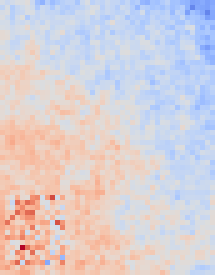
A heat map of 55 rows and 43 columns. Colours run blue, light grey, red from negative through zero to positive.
The ninth with the highest average is the bottom left. There are no regular stripes. There is an overall slope up to the bottom left. The ninth with the lowest average is the top right. The bottom left is the roughest part. An odd patch, rougher than its surroundings, sits in the bottom left. Neither half mirrors the other.
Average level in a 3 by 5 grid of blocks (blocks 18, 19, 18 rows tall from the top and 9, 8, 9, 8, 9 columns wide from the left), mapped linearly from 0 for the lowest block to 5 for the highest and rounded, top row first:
22110
44321
54432
